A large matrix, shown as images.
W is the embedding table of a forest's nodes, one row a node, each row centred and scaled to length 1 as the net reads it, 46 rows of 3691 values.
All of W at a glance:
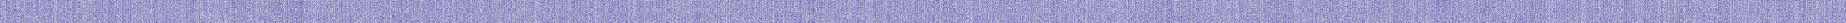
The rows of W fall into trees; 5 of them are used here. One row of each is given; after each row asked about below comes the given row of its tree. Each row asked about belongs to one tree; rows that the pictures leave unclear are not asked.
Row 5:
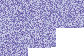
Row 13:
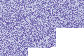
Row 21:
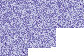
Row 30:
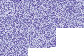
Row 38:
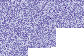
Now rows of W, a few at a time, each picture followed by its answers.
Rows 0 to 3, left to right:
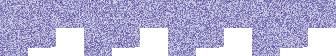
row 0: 5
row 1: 5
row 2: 38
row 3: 30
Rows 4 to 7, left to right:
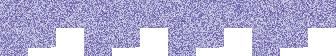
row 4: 30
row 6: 30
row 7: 5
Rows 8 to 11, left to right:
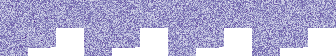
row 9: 21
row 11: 5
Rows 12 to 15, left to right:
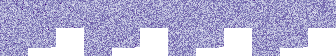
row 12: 38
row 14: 30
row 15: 30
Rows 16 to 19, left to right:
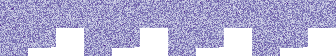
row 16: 21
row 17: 5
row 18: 5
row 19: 5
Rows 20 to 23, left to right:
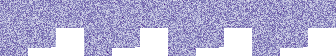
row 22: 21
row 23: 5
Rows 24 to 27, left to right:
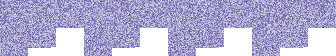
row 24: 21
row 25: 38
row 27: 30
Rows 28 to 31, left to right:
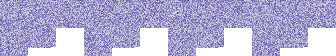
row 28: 13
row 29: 30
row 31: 38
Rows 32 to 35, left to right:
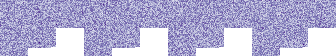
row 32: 38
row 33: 38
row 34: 30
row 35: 13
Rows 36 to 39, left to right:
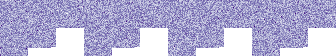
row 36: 21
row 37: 13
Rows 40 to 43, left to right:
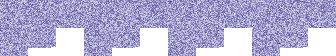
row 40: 38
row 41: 30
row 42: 5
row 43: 30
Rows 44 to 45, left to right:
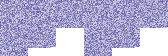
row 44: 38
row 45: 5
